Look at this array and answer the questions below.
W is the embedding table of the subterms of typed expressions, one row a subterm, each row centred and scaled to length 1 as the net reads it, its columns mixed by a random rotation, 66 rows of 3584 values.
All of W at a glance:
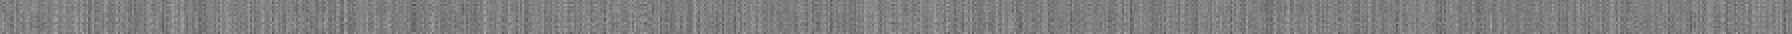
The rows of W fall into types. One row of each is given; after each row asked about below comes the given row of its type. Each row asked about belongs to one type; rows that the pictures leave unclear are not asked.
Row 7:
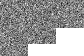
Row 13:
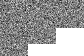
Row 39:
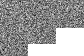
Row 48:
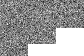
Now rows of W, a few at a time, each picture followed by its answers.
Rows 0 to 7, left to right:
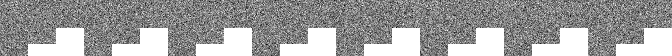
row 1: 7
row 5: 39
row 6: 48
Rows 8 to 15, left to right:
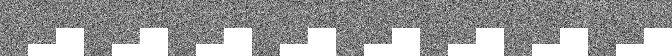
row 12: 7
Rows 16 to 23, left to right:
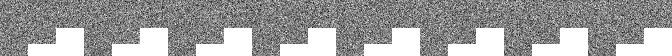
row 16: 13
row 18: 48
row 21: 39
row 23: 39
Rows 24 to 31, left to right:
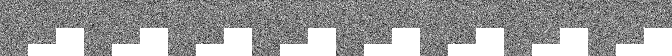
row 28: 39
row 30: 13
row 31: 13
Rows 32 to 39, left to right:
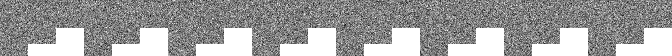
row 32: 13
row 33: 48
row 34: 7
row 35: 7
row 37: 39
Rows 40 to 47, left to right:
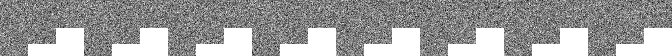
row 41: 39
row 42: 13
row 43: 39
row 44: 7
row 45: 13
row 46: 7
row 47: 48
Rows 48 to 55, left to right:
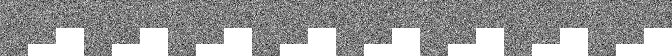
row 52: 7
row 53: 7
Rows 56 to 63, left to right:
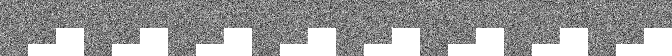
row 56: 7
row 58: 48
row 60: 13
